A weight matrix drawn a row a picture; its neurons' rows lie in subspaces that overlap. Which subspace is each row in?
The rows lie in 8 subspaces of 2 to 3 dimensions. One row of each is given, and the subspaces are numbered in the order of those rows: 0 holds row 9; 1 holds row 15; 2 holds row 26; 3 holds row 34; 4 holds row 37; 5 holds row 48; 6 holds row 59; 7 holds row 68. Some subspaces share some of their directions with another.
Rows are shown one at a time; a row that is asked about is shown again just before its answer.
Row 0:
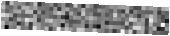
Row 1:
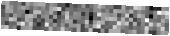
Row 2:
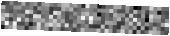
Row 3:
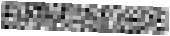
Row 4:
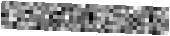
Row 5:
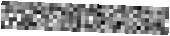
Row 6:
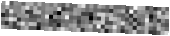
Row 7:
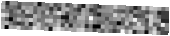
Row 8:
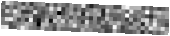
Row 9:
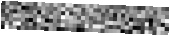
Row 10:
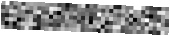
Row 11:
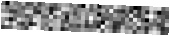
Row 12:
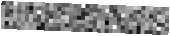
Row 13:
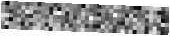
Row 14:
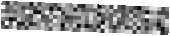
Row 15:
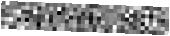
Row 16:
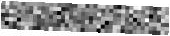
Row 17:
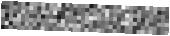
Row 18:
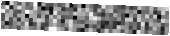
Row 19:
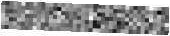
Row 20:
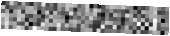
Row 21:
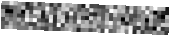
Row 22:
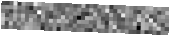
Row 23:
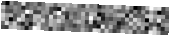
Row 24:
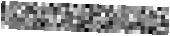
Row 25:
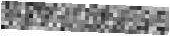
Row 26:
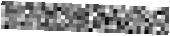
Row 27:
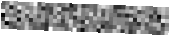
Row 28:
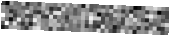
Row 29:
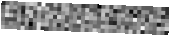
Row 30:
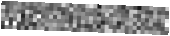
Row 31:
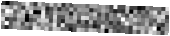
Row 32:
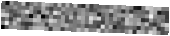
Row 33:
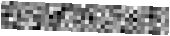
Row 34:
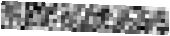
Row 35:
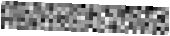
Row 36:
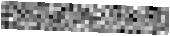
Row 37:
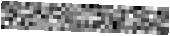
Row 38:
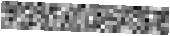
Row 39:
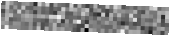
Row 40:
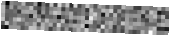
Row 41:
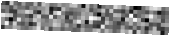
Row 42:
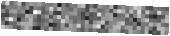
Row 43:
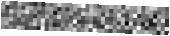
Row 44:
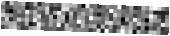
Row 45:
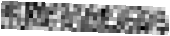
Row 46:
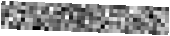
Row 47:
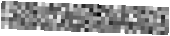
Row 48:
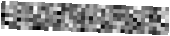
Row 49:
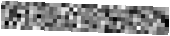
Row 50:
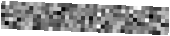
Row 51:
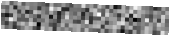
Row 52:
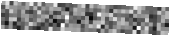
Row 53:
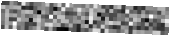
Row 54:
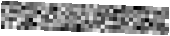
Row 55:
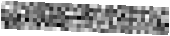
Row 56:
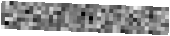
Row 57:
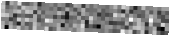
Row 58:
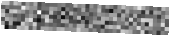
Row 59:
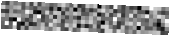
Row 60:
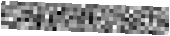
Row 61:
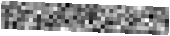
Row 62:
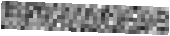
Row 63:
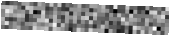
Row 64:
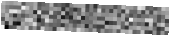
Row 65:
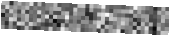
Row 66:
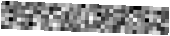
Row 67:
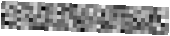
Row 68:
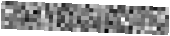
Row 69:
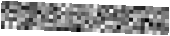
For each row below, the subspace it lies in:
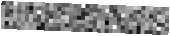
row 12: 2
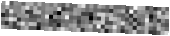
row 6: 1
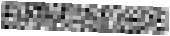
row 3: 3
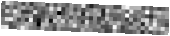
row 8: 1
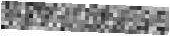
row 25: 3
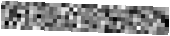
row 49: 6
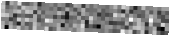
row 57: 0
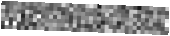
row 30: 6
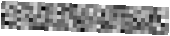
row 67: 5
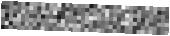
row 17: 4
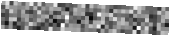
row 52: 1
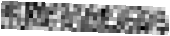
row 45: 3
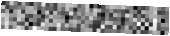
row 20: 1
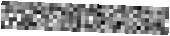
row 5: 6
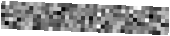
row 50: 5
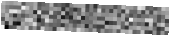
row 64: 0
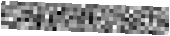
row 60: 1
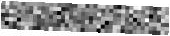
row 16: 5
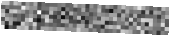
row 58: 0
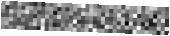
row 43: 2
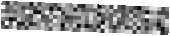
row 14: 6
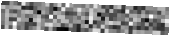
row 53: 0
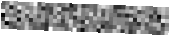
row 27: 5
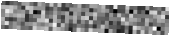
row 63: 7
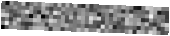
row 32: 4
